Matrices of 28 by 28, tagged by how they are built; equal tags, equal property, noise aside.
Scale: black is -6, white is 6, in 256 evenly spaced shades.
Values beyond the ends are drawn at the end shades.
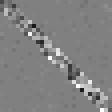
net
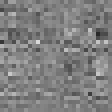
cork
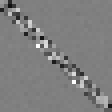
net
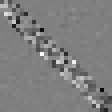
net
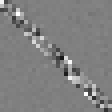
net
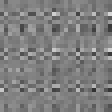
cork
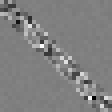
net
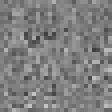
cork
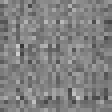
cork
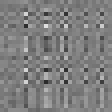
cork
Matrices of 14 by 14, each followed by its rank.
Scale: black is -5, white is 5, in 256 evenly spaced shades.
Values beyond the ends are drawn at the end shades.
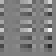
one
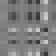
one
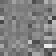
three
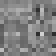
three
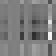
one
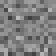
three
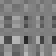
one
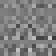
two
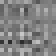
two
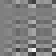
one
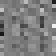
three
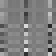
one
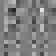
two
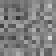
three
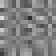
two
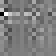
two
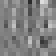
two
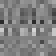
two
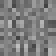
three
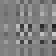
one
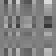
one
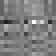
two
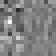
three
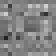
three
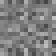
three
